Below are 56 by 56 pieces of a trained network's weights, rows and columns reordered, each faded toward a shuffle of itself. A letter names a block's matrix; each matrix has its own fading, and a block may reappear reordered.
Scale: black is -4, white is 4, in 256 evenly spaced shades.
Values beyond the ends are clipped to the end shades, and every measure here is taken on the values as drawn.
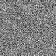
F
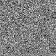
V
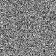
V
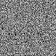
V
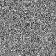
V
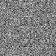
F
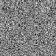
F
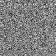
F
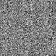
F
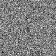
F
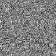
V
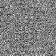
F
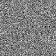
V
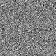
F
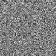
V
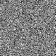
F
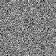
F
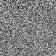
V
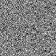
F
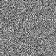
F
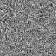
V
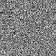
F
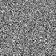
V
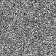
V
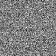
V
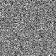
V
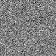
F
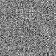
F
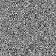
F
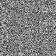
F
